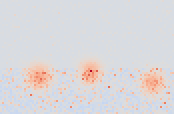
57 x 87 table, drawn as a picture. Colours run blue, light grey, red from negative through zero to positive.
Average level on the scale: 50%. Bumps: three. Seam: horizontal, 60% of the way down, the top part calmer. Mirror symmetry: none. Histogram: skewed, a long tail of high values.
